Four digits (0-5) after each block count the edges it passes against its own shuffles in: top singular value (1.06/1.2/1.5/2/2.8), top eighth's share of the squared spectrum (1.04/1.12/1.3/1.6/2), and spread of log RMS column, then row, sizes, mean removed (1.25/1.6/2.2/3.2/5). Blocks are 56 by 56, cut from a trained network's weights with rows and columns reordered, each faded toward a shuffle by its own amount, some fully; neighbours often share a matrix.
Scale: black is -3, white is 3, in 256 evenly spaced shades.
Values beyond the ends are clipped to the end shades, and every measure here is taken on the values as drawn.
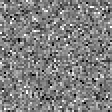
0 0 0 0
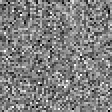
2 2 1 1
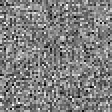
3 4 1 1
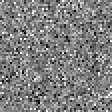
0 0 0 0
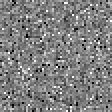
0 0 0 0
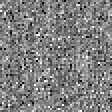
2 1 0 0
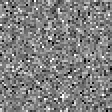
0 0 0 0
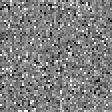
0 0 0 0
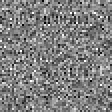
3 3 1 1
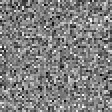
2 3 1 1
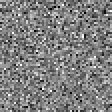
0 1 0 0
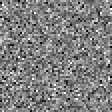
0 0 0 0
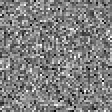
1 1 0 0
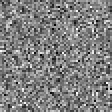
3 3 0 2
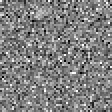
2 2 0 1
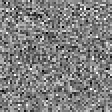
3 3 0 1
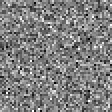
1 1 0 0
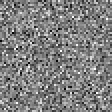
2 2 0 0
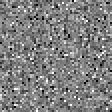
1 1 0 0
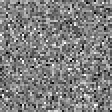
1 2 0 1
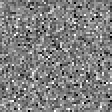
1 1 0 0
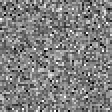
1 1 0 0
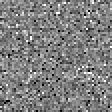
1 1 1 0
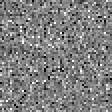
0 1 1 0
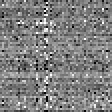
3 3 3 1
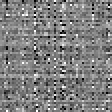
3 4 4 1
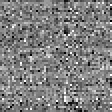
2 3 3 0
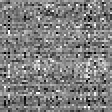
3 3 3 1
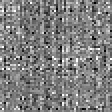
3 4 1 3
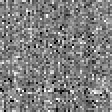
2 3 0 2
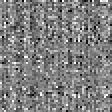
3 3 0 3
